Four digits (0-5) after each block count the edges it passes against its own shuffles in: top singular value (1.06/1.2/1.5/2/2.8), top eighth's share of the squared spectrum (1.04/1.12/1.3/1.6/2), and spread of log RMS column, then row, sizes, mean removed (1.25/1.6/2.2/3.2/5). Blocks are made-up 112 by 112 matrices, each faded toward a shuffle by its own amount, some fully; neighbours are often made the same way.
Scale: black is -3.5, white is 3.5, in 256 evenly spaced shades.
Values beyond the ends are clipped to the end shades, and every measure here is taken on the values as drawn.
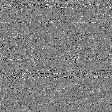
2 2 0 3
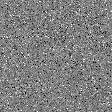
0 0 0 1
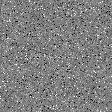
0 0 0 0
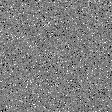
0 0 0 0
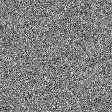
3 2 1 0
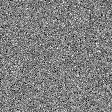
0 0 0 0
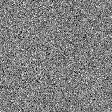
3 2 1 0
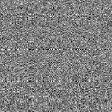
4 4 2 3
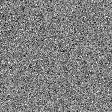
2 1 0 0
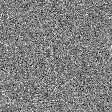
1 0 0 0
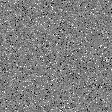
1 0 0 0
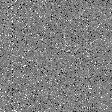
2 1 1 0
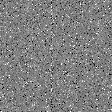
2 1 1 0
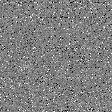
1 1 0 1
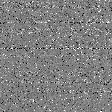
2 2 0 2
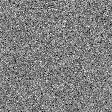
0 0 0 0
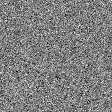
0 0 0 0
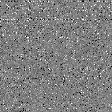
3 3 1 2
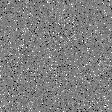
1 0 0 0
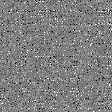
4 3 1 2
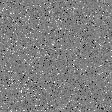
1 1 0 0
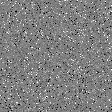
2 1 0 0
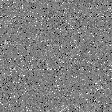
3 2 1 1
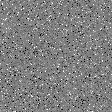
0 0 0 0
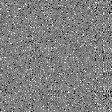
3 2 2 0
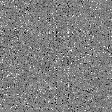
3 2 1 1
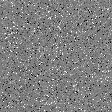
1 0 0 0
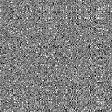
4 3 2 2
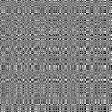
5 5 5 5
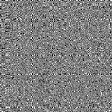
5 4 3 3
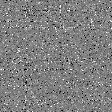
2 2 1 2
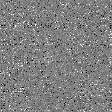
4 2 1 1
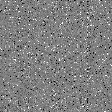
3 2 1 1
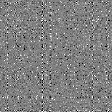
5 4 3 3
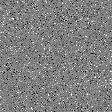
2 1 0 0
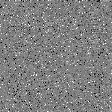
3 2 0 1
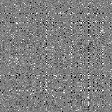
5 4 3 3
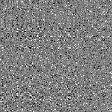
4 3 2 2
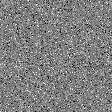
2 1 0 0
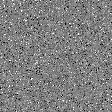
2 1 0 0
